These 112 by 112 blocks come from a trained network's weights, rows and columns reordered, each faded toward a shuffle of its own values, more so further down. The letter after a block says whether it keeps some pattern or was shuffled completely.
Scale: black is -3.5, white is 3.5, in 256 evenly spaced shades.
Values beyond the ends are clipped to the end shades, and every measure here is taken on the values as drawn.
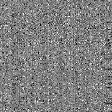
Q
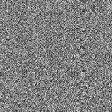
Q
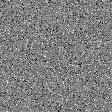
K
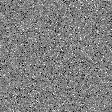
K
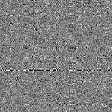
Q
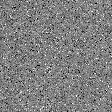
K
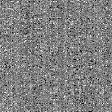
Q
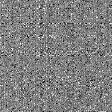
Q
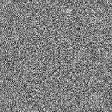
Q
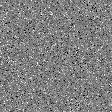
K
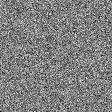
K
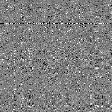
Q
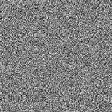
Q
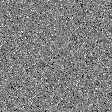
K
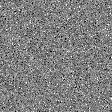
K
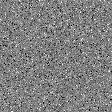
K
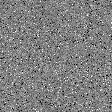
K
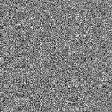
Q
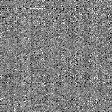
Q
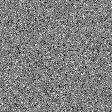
K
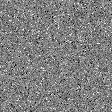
K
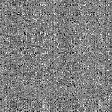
Q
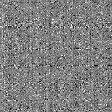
Q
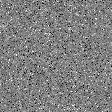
K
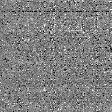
Q
